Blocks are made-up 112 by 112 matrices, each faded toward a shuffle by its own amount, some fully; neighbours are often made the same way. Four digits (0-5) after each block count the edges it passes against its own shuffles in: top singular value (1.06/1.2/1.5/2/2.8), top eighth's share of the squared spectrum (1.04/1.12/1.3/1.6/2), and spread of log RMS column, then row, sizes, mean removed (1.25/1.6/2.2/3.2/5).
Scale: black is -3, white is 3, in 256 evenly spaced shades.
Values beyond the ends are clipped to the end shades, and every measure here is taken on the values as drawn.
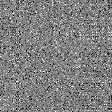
4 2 2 1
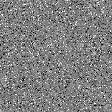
3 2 0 1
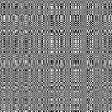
5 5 5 5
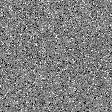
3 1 0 0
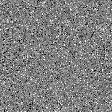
3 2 0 1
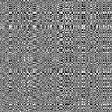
5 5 4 4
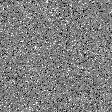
0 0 0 0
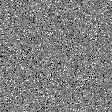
0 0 0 0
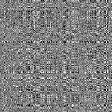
5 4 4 3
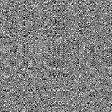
4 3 2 2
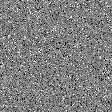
2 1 0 0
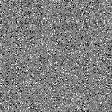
4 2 1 1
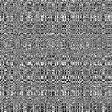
5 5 4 4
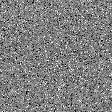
1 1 0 0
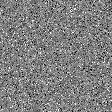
1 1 0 0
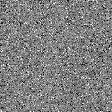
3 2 1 1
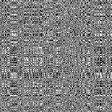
5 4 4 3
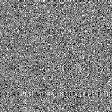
4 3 2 2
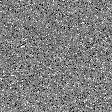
0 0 0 0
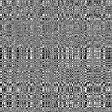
5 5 4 4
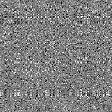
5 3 2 2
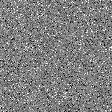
2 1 0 0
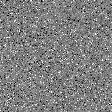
2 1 0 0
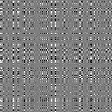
5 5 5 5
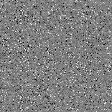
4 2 1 1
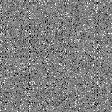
4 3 2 1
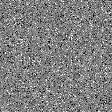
3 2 1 0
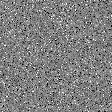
1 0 0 0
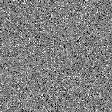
3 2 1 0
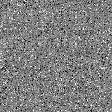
3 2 0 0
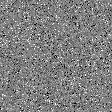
0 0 0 0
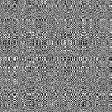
5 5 4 4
